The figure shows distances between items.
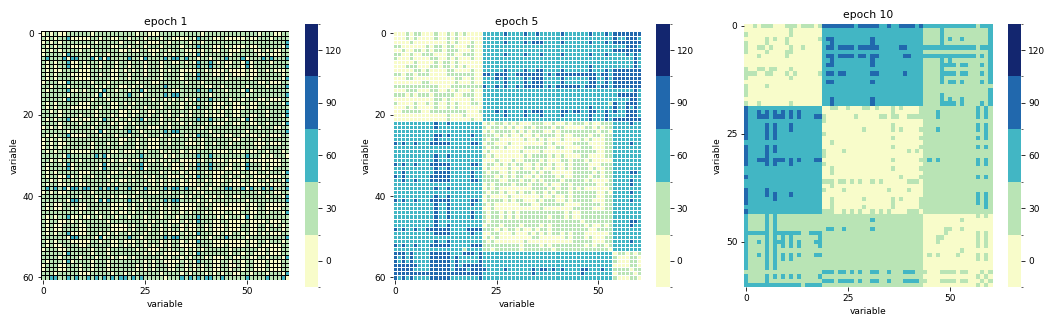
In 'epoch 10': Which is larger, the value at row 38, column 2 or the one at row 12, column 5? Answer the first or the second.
the first
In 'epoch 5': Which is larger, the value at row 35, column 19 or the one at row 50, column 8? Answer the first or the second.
the first
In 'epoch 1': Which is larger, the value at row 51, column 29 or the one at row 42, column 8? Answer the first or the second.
the second
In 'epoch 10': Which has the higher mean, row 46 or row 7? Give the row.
7
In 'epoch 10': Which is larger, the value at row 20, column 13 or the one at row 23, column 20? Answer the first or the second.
the first
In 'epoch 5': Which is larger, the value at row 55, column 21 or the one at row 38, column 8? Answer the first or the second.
the first
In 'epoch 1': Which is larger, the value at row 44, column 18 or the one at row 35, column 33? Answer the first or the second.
the first
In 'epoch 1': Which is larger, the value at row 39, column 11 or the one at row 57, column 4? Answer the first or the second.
the first
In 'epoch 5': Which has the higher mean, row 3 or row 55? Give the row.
55
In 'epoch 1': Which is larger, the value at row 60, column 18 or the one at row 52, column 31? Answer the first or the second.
the first
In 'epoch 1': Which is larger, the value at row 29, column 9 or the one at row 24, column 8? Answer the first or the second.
the second
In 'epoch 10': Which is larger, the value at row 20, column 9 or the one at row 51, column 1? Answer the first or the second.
the first
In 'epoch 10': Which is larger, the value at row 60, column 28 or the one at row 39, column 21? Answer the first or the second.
the first
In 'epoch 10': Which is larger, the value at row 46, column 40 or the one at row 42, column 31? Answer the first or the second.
the first
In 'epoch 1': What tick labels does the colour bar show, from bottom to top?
0, 30, 60, 90, 120
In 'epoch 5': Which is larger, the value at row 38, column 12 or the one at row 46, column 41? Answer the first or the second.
the first
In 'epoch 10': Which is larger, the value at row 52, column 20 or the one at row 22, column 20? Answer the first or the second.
the first
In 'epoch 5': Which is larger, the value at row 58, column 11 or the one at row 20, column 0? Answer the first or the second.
the first
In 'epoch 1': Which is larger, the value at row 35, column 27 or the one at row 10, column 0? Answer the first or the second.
the second
